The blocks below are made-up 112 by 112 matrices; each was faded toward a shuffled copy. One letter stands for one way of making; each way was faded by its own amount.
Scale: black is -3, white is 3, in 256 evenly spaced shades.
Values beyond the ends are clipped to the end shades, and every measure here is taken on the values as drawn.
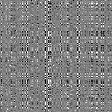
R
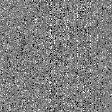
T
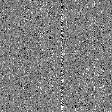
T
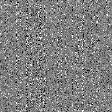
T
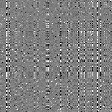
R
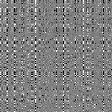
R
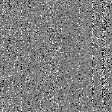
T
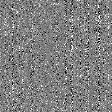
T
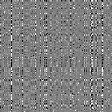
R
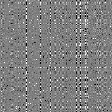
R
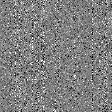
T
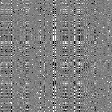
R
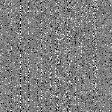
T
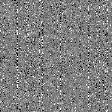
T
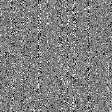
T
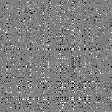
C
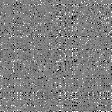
C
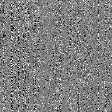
T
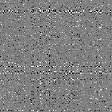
C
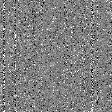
T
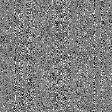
T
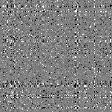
C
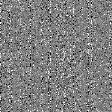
T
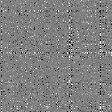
C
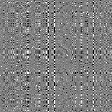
R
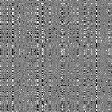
R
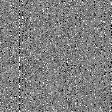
T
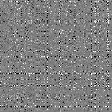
C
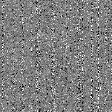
T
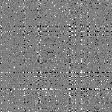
C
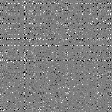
C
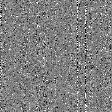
T
